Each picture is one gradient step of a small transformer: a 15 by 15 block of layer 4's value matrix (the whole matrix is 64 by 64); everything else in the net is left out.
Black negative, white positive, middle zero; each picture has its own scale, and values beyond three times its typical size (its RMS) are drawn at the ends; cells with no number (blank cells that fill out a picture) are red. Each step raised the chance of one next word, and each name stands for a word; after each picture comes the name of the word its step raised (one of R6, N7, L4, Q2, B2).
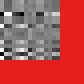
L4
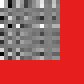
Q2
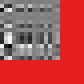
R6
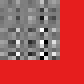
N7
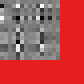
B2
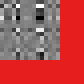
B2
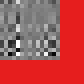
N7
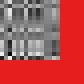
N7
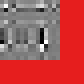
R6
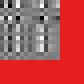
Q2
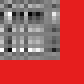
L4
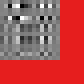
Q2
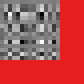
L4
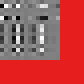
Q2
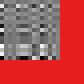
R6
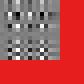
L4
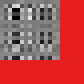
B2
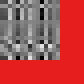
B2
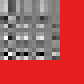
Q2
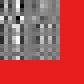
Q2
